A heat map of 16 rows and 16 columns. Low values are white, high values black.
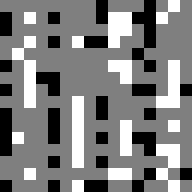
Calmest part: centre. Odd rows or columns: none. Seam: none. Stripes: upright, repeating 4 times.
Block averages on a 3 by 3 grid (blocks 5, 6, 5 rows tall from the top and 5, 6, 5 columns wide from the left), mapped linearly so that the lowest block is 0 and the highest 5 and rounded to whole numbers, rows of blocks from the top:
3 1 5 | 5 0 2 | 5 0 3
